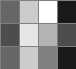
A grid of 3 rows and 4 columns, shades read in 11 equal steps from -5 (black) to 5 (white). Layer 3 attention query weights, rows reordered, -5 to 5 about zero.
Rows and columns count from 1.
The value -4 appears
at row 1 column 4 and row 3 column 4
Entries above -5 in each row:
4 4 4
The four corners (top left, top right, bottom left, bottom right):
-1 -4 -1 -4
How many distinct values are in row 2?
3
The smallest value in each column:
-2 3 0 -4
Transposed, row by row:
-1 -2 -1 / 3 4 3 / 5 2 0 / -4 -2 -4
